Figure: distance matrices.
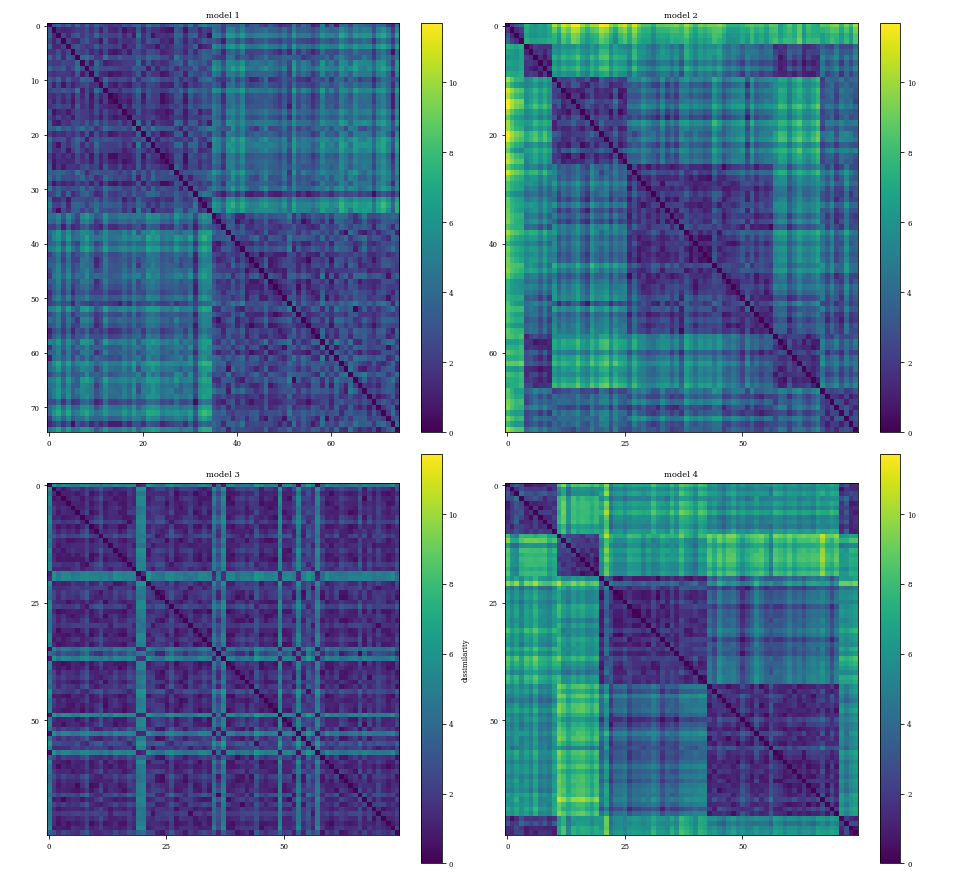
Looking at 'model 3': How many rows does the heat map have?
75
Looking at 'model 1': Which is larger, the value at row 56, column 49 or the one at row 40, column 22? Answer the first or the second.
the second
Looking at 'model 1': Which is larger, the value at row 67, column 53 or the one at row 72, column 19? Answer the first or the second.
the second
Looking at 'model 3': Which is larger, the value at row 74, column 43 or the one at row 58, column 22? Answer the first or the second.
the second
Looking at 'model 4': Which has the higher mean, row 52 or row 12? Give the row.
12
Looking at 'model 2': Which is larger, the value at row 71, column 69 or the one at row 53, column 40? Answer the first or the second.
the first
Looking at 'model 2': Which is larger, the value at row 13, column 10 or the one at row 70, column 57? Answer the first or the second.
the second
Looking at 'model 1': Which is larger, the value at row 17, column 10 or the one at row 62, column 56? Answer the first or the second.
the second
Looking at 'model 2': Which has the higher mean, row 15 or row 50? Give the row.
15
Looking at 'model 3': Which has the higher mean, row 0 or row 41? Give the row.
0
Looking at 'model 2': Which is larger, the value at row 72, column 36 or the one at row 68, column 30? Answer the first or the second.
the first
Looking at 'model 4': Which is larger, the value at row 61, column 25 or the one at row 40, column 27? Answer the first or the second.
the first
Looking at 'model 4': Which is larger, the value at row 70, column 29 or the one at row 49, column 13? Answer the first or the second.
the second
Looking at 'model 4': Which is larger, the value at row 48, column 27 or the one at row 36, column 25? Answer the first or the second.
the first
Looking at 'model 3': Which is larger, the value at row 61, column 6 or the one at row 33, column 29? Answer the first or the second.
the second
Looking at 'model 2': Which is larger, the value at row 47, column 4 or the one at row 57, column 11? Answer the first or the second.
the second
